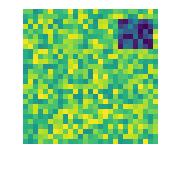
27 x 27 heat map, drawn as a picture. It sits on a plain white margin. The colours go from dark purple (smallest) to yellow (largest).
Neither half mirrors the other. The values are skewed, with a long tail toward low values. The top right is the roughest part. The ninth with the lowest average is the top right. In the top right lies a patch that is lower than the rest. On average the colour sits 70% of the way up the scale. There are no regular stripes.
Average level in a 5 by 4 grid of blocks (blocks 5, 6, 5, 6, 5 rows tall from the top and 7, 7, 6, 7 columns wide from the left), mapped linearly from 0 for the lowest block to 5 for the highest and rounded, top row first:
5 5 4 0 | 5 5 4 1 | 4 5 5 5 | 4 5 5 5 | 4 5 4 5
